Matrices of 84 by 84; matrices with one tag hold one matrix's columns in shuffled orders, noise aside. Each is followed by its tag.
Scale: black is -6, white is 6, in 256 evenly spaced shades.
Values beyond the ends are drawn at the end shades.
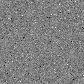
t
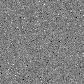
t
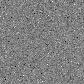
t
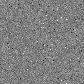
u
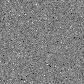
t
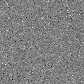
t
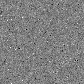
u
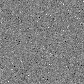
t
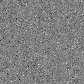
t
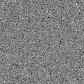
t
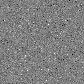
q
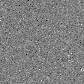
q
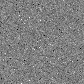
u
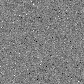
t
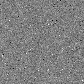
q
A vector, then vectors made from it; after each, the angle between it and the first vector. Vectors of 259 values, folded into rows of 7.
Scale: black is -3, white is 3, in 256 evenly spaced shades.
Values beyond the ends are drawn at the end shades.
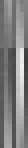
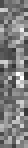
partly aligned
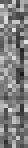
partly opposed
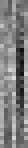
nearly opposite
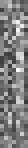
partly aligned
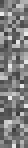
orthogonal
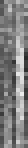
nearly parallel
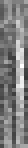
nearly parallel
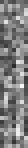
partly aligned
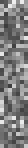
orthogonal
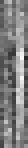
nearly parallel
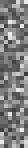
orthogonal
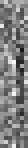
partly opposed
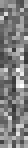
partly aligned
